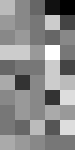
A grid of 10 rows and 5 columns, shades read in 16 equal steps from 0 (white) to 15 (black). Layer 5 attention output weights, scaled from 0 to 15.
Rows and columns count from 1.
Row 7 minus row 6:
2 -6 0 9 -2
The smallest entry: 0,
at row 4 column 4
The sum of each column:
62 70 71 67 74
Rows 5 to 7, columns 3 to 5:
8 3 11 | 7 3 4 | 7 12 2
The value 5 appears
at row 6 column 1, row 8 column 4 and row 10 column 1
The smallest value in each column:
3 3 4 0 2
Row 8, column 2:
6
